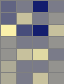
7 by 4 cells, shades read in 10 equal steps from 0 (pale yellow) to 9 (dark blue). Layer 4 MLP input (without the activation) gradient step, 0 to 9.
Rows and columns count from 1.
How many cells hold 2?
4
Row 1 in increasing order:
5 5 6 9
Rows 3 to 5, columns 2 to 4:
7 9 2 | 5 5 4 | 2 1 5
